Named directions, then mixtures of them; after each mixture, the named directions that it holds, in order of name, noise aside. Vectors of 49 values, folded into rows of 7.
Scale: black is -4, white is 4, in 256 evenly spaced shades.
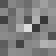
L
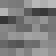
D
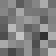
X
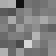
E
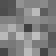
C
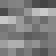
D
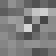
D, L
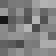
D, L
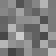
X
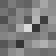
L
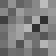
L, X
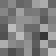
X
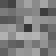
C, D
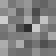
L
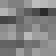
D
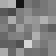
E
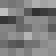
D
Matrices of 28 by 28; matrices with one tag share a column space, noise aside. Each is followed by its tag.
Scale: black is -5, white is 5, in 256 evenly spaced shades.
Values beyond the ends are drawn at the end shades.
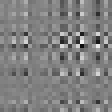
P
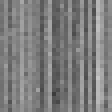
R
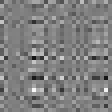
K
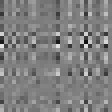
P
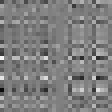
K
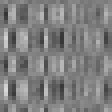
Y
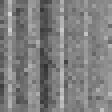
R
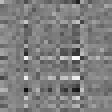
K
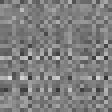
K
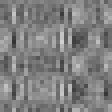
Y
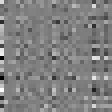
K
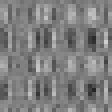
Y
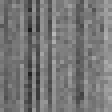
R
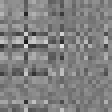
P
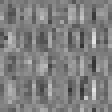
Y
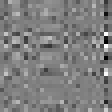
P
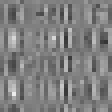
Y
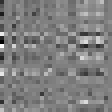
P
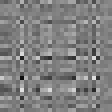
K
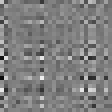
K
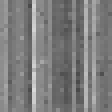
R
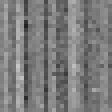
R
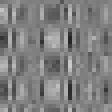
Y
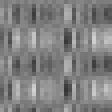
Y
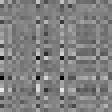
K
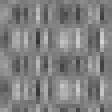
Y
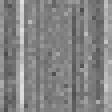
R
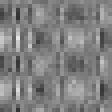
Y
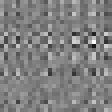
P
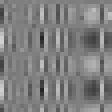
Y
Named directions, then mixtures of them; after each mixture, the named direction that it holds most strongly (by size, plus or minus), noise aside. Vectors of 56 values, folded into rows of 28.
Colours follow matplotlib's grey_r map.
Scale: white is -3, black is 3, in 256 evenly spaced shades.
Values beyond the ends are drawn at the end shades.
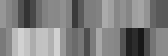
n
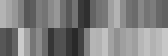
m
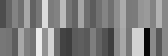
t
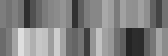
n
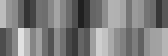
m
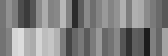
n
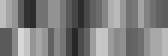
m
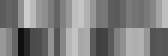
n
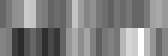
n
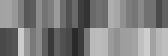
m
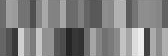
t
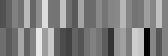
t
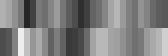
m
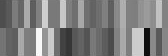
t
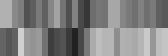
m
